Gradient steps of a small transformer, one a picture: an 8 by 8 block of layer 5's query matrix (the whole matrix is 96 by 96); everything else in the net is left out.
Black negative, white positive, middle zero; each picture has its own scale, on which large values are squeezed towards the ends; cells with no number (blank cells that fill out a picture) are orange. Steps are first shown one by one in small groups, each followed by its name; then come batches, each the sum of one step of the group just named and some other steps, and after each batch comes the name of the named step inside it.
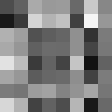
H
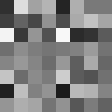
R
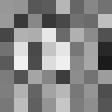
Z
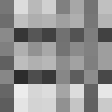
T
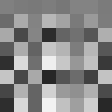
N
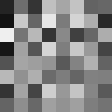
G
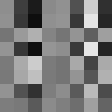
Z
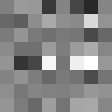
H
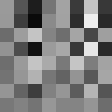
Z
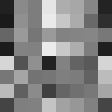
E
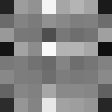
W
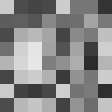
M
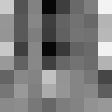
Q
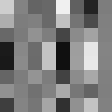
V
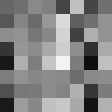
M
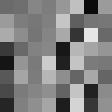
V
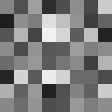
E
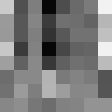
Q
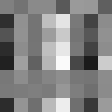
E
